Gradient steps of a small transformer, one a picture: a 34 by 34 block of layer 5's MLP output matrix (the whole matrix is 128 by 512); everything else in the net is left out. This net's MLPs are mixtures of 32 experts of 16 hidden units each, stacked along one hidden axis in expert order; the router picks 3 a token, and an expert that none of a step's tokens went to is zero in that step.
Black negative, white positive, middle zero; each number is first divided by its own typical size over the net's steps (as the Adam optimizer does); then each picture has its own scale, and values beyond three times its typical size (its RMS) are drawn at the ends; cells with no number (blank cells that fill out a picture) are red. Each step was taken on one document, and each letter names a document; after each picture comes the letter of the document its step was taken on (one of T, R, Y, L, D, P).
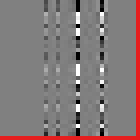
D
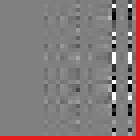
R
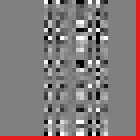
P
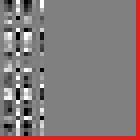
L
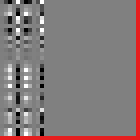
L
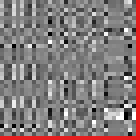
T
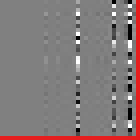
D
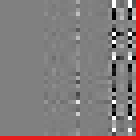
R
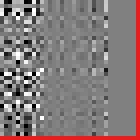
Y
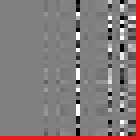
D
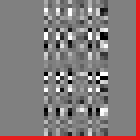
P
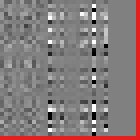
Y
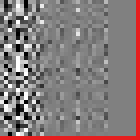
Y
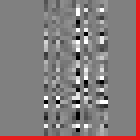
D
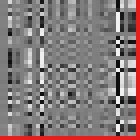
T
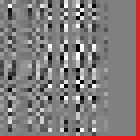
T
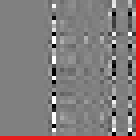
R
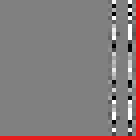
D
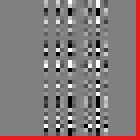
P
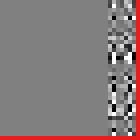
R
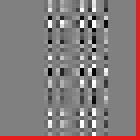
L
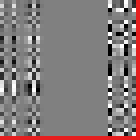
T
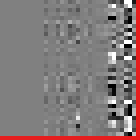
R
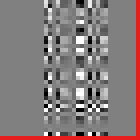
P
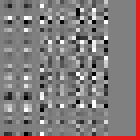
L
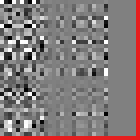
Y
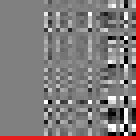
P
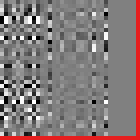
Y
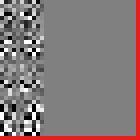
Y
